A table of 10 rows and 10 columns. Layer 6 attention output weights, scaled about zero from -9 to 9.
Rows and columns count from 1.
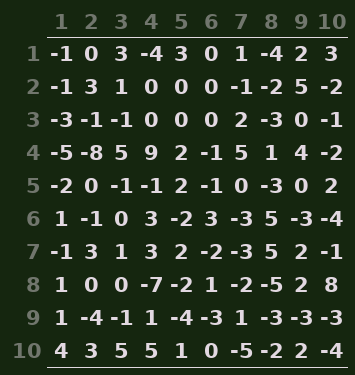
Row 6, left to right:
1 -1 0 3 -2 3 -3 5 -3 -4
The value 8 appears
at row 8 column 10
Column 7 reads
1 -1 2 5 0 -3 -3 -2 1 -5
